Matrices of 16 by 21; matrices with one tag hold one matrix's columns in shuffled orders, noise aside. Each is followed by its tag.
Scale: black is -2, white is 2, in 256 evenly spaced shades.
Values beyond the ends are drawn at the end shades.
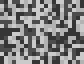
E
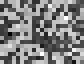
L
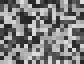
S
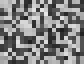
E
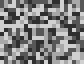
S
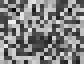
E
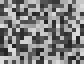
E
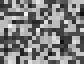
E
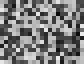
E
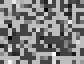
E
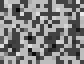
E
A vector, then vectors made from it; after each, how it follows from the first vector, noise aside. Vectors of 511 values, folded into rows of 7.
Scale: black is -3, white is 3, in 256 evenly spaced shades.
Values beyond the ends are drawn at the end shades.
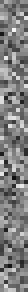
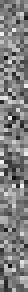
sign-scrambled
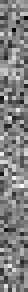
sign-scrambled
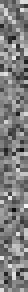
wrapped around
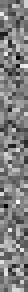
wrapped around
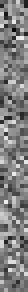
wrapped around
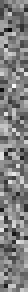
wrapped around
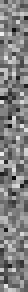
sign-scrambled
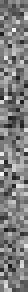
sign-scrambled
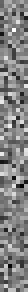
sign-scrambled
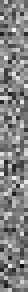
sign-scrambled
